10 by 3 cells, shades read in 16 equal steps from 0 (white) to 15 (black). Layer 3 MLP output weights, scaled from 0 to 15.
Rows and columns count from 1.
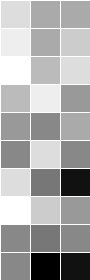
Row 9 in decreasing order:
8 7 7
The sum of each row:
12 9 6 11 18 16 24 9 22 36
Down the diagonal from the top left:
2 5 2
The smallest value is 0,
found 2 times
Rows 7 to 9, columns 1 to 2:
2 8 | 0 3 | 7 8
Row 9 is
7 8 7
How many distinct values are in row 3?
3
